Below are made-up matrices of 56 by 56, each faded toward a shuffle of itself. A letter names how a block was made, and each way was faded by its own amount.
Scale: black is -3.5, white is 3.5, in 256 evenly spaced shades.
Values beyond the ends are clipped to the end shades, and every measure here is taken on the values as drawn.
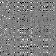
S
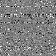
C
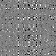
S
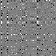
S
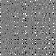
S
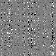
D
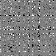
D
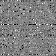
C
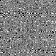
C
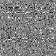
C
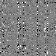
D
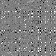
S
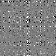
D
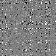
D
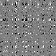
S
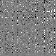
D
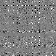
D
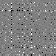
S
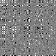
S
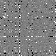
S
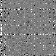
D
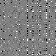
S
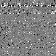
C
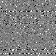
C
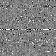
C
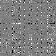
D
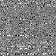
C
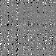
D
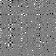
S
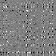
S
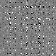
D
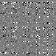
D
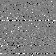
C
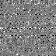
C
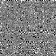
C
